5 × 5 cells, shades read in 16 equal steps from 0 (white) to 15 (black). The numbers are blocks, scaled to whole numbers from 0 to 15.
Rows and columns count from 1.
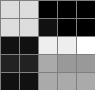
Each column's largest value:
14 14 15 15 15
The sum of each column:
45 45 40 42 41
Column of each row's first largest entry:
3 4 1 1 1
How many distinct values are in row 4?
3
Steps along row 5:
same down same same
